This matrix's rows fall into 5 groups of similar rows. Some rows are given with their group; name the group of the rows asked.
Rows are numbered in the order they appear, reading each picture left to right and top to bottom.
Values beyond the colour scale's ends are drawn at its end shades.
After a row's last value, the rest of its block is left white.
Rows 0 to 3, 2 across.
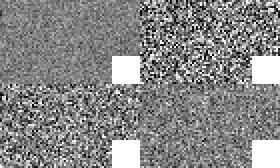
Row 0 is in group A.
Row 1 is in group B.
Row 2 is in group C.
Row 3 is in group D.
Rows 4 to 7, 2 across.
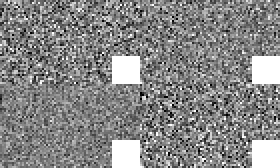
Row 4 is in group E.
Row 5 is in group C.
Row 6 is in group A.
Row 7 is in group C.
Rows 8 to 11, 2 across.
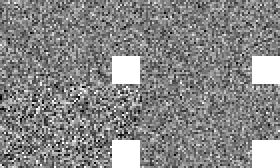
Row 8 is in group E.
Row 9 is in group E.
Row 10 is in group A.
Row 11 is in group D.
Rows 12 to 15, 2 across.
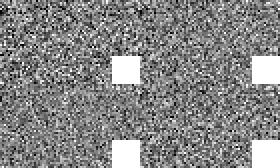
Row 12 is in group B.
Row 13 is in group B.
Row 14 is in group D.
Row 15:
B
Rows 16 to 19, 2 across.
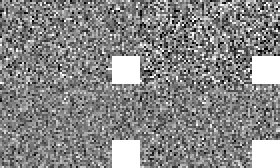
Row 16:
C
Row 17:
A
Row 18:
D
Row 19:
D
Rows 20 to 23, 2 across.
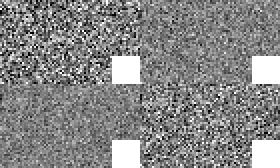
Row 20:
B
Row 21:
C
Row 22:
A
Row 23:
A
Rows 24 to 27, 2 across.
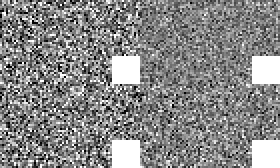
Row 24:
C
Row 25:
D
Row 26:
E
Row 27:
C
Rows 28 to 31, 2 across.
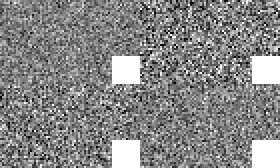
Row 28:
E
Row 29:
B
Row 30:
E
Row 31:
D
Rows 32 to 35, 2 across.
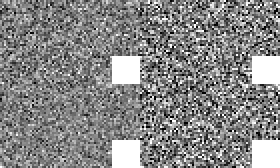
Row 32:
B
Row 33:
E
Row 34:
C
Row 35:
B
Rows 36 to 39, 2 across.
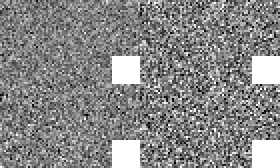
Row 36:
B
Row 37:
E
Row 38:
C
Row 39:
E
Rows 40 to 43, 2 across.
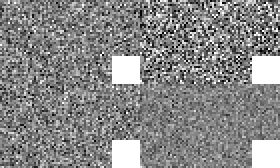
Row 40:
E
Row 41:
A
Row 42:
D
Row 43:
C
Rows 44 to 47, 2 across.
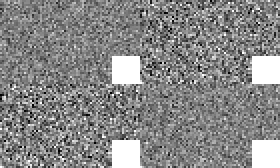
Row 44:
E
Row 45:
C
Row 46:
C
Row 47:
C
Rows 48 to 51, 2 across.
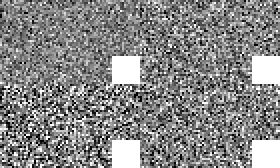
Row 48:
C
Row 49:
E
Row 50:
E
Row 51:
D
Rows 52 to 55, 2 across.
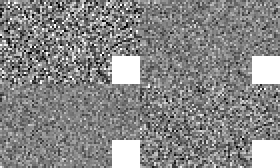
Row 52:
E
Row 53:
E
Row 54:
C
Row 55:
E
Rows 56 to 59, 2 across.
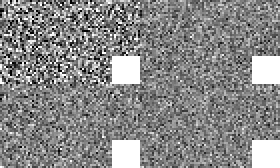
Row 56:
C
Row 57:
A
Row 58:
C
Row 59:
D
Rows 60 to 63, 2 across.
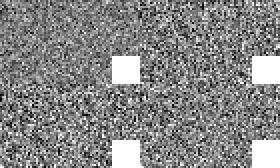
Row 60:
B
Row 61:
D
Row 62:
C
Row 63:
C
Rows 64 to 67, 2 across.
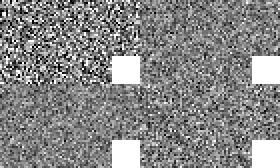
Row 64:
C
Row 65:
B
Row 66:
B
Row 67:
E
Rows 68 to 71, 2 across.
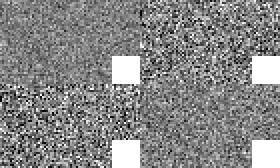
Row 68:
E
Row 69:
A
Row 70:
D
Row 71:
E
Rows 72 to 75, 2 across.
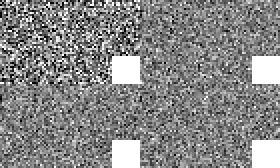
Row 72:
D
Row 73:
C
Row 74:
A
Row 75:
D
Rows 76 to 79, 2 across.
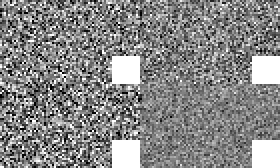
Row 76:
C
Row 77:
A
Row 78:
B
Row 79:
A
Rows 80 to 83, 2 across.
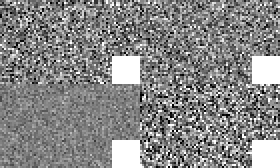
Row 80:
D
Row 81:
E
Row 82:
D
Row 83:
C
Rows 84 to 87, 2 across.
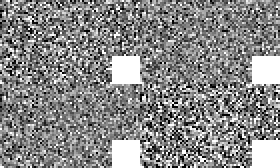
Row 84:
C
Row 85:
C
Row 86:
C
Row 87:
C
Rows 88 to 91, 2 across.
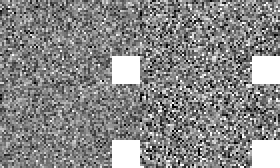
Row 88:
B
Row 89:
A
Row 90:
A
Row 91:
C
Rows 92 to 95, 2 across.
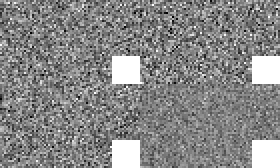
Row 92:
E
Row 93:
C
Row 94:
A
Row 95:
D
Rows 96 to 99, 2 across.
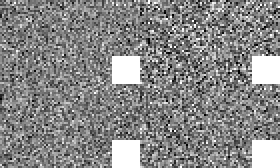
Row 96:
D
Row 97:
E
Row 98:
A
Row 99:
E
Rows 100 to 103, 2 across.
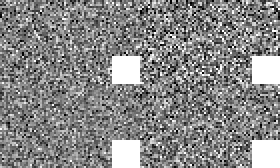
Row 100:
D
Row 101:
B
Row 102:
E
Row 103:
B
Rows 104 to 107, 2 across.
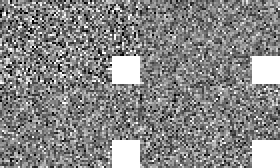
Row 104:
C
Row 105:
B
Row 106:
D
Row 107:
A
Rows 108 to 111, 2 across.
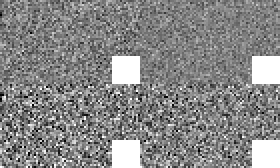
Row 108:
A
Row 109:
D
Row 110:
C
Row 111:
C
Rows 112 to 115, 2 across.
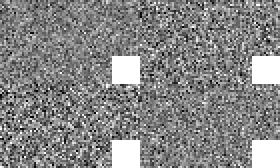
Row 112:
B
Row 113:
D
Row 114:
B
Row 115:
D
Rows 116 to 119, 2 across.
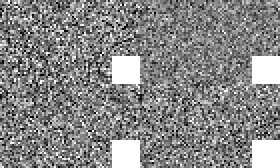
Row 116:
E
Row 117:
B
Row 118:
B
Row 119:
A
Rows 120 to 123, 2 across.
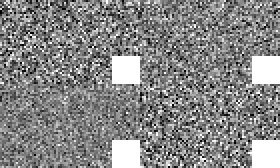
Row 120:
B
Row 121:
E
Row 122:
D
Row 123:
C
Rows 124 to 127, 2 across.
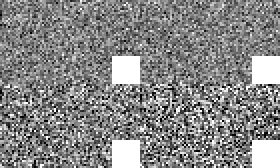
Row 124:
A
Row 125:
E
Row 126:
E
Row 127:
A
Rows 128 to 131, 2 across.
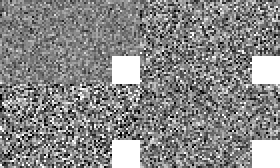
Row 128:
C
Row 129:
A
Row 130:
A
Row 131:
B
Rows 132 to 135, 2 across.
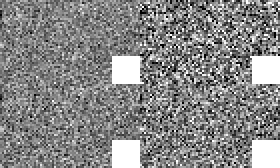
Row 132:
A
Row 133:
B
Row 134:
A
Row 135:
A
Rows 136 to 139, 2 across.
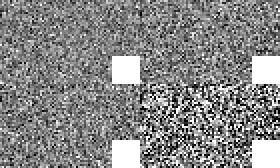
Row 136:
C
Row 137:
A
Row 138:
D
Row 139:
A
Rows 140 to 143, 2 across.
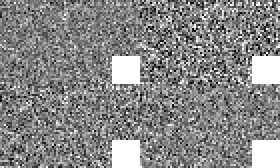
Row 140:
D
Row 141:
D
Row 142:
D
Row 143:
C
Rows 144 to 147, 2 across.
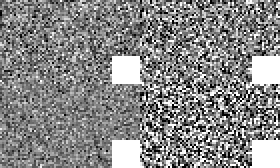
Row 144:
A
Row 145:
C
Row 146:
E
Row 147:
C
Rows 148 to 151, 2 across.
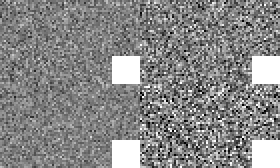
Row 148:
D
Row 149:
E
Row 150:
B
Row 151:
E
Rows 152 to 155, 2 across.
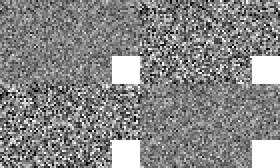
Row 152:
B
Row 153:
B
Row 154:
B
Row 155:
B
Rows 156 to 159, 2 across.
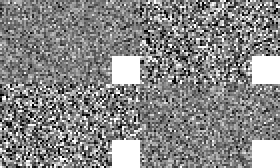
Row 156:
E
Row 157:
E
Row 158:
C
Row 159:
E
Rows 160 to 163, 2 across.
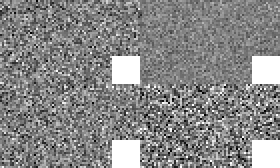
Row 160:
B
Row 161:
A
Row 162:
D
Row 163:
E
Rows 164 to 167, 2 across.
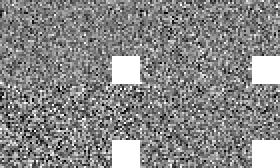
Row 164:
C
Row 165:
C
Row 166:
E
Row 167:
E
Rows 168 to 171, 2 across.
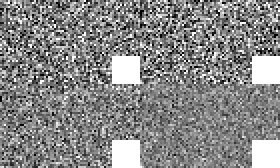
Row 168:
E
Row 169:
A
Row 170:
D
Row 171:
C
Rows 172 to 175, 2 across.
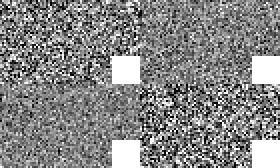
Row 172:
B
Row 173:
A
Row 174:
C
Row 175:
B
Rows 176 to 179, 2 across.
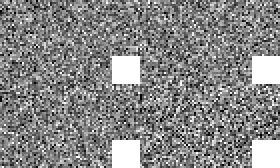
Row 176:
B
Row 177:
E
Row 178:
D
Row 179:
A
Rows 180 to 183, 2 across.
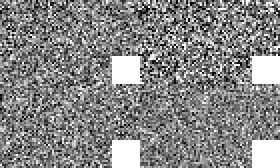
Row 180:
B
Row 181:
B
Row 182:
A
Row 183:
D
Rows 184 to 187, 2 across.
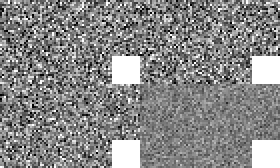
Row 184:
E
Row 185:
B
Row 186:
C
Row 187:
A
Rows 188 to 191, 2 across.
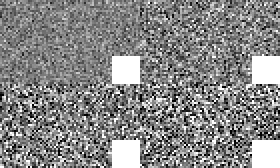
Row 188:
D
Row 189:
E
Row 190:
C
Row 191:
A
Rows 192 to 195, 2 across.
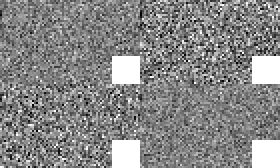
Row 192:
A
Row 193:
A
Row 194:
C
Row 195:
A
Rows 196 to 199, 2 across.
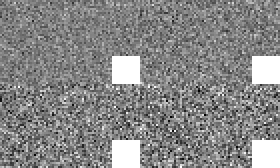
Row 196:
D
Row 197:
C
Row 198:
D
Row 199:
E
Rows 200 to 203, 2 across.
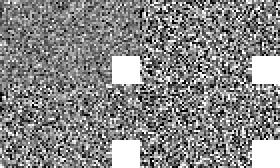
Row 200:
E
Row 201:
C
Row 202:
C
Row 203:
D
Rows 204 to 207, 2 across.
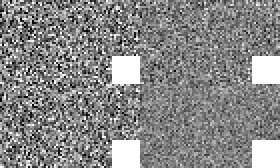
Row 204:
C
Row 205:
D
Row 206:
C
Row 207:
A
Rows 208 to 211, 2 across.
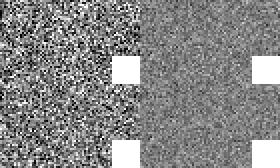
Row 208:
A
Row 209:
B
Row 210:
E
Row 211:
B
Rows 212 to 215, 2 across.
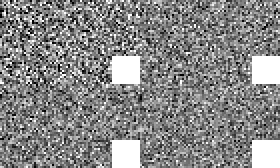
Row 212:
C
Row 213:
E
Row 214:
B
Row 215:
A
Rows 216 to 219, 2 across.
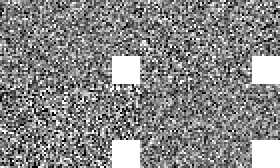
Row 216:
E
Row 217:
E
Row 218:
D
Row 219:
B
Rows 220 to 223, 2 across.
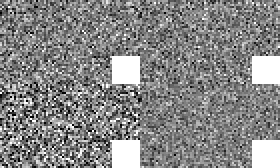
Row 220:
B
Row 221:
D
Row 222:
B
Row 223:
D
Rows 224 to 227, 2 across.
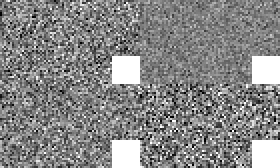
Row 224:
A
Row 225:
E
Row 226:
B
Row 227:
B
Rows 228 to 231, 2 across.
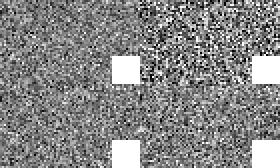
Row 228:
B
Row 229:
D
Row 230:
D
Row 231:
A
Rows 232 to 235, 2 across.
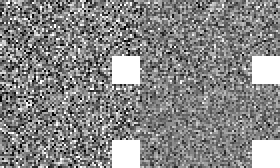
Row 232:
E
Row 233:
E
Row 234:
D
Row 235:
D
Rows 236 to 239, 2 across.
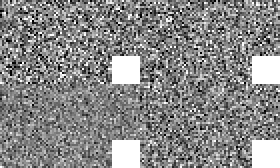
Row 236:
C
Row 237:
D
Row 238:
C
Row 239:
E
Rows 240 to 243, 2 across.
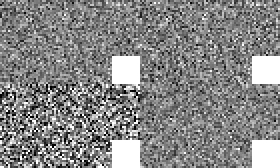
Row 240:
D
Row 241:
D
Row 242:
B
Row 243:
B
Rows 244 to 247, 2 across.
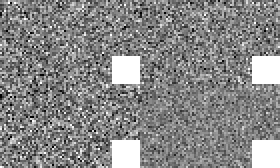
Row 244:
E
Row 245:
D
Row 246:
B
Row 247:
D
